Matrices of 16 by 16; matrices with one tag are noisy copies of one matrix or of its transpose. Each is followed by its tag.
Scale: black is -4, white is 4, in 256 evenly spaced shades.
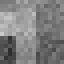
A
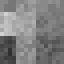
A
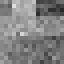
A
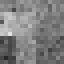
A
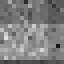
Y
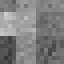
A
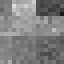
A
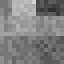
A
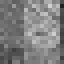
Y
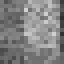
Y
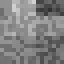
A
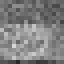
Y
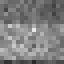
Y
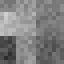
A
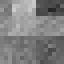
A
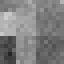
A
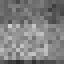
Y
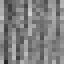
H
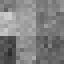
A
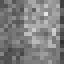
Y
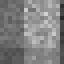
Y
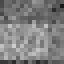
Y
